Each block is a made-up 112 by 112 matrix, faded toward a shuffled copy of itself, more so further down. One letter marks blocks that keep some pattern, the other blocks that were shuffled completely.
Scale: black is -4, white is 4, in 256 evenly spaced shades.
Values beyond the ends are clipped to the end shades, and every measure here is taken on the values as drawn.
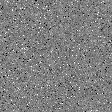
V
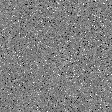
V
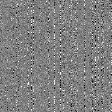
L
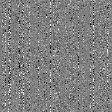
L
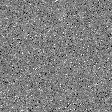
V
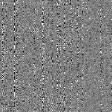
L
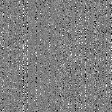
L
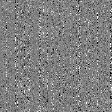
L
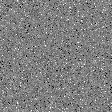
V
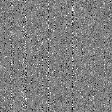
L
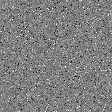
V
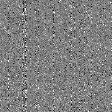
L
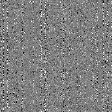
L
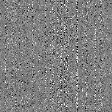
L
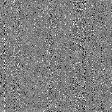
L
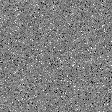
V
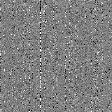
L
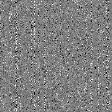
L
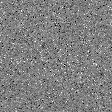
V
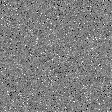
V
